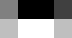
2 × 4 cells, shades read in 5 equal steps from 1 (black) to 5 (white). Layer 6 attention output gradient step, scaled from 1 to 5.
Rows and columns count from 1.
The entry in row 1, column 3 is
1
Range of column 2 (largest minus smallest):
4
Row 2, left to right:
4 5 5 4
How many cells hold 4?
2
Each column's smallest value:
3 1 1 2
